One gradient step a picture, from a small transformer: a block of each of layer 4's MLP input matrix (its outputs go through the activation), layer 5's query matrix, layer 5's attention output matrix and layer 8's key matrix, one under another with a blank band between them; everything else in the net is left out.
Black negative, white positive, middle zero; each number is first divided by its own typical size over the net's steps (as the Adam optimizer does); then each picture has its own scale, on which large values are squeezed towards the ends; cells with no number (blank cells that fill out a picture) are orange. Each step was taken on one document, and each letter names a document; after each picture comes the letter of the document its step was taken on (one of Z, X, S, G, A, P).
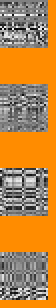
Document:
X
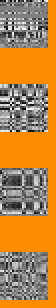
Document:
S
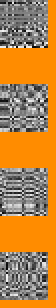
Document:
S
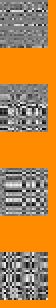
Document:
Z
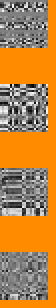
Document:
S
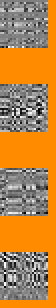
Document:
Z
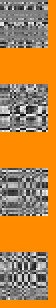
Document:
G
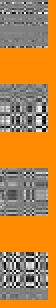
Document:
Z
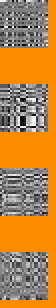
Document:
G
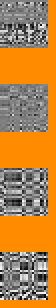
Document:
X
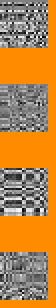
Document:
X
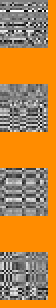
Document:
X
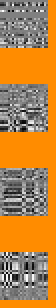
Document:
S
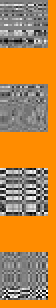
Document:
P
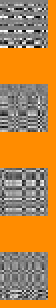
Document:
P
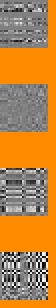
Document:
P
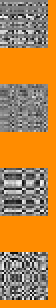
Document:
X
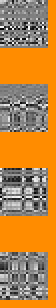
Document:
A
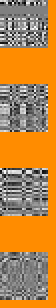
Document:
A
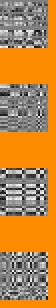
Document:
P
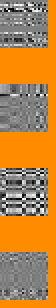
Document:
P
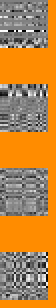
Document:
P
